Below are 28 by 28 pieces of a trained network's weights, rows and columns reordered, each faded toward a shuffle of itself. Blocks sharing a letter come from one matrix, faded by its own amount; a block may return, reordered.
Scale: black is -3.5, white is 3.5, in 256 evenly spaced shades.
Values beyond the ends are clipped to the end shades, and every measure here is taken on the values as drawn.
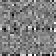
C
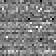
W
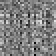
C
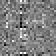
C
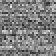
W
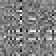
C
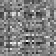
C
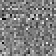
C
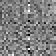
C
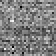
W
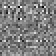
C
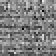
W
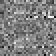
C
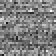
W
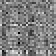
C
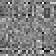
C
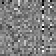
C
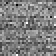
W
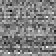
W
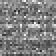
W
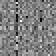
C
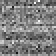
W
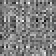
C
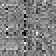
C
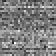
W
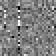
C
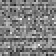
W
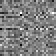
C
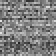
W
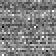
W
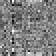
C
